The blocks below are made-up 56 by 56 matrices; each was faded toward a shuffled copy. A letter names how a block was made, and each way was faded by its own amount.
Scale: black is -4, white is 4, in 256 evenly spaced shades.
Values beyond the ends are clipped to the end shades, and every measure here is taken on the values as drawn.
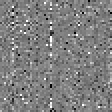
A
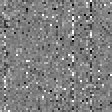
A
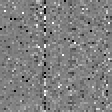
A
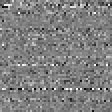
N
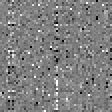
A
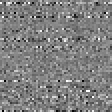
N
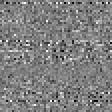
N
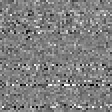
N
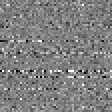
N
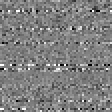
N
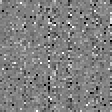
A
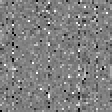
A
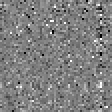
A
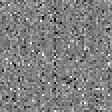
A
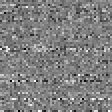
N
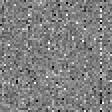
A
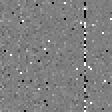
A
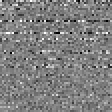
N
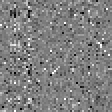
A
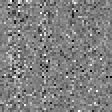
A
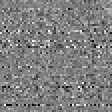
N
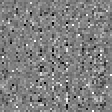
A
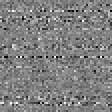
N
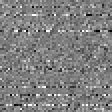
N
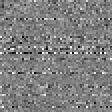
N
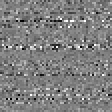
N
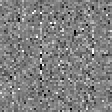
A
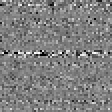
N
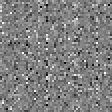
A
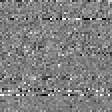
N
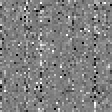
A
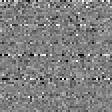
N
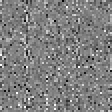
A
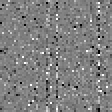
A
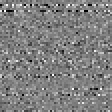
N
